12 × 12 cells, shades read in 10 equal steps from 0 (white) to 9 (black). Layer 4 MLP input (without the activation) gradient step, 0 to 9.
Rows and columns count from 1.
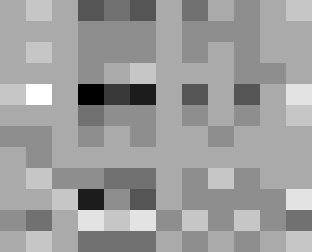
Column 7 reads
3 3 3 3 3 3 3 3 3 3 4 3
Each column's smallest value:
2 0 2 1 2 1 3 2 2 2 3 1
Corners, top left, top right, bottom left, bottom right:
3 2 3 2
